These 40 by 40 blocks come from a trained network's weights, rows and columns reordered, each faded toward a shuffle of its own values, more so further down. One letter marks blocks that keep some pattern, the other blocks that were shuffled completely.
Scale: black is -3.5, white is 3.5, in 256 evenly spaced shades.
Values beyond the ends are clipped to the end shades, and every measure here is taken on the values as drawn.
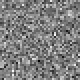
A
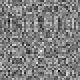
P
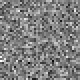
A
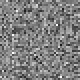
P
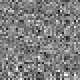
P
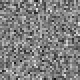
A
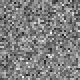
A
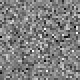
A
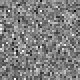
A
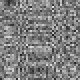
P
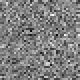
P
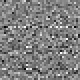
P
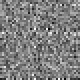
P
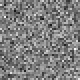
A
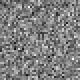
A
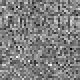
P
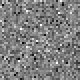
A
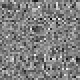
P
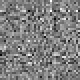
P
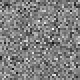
P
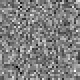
P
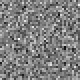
A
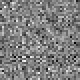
P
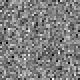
A
